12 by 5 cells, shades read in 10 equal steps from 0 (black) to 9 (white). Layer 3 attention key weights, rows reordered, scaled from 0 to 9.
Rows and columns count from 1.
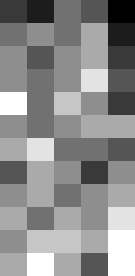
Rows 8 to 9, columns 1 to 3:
3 6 5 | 5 6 4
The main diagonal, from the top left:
2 5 5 8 2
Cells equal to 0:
1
